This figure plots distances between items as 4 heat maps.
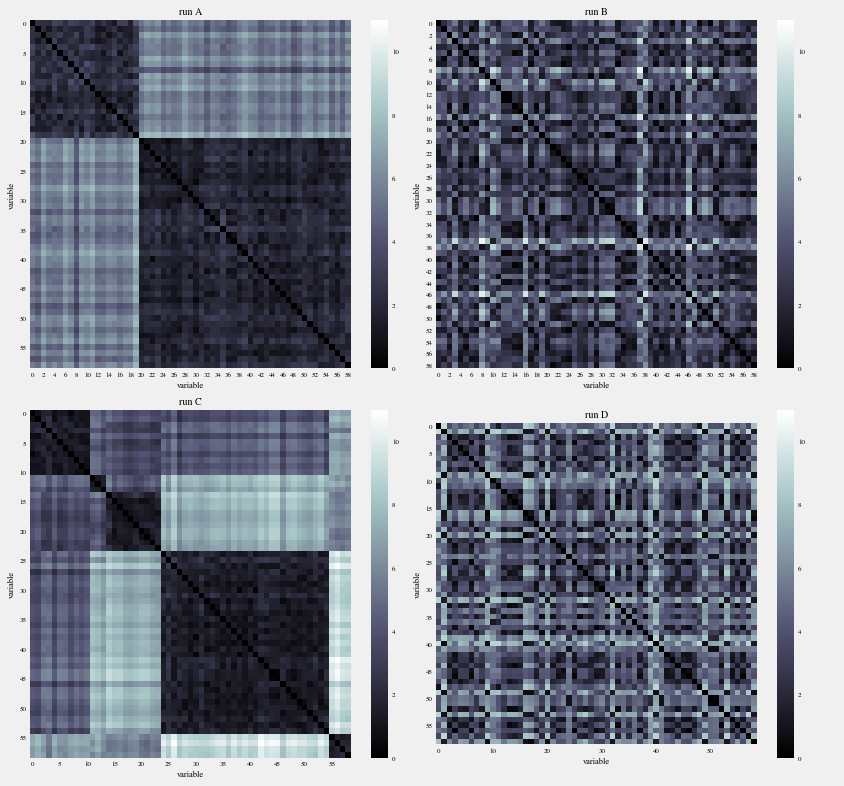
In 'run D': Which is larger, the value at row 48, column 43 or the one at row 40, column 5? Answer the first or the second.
the second
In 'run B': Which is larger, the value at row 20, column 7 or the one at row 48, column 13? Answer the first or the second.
the second
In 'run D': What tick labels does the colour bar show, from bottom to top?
0, 2, 4, 6, 8, 10
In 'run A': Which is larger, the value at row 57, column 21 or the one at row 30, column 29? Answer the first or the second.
the first
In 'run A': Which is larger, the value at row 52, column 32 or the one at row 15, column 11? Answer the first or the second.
the second
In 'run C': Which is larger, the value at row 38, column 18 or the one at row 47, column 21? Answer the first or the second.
the second
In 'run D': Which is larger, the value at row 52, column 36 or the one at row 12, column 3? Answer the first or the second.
the first
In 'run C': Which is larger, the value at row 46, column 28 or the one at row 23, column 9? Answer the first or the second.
the second
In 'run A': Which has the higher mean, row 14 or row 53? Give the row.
14
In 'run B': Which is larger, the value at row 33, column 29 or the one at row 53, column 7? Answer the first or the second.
the second
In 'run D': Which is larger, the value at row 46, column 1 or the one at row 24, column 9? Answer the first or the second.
the second
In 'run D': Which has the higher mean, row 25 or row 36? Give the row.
36
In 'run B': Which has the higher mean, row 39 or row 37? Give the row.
37
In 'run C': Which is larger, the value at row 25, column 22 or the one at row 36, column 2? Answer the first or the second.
the first
